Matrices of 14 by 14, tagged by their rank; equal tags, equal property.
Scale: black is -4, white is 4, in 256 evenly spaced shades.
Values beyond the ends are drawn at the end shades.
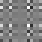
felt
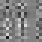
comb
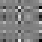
felt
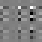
felt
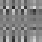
felt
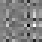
comb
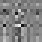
comb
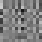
comb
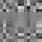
comb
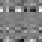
comb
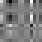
felt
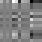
felt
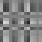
felt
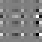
felt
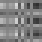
felt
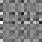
comb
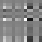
felt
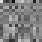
comb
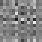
comb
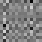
comb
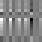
felt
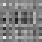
comb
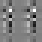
felt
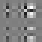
felt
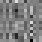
comb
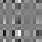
felt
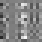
comb
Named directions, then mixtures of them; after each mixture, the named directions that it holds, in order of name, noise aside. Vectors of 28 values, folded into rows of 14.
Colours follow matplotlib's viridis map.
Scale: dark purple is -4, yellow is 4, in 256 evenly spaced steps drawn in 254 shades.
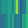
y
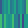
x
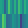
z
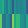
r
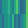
x, y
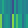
r, x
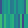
x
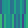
x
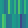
z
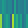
r, x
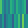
x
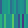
x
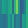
y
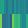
r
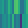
y, z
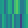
y, z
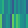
r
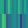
z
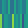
r, x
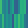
x, y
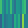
x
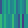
x
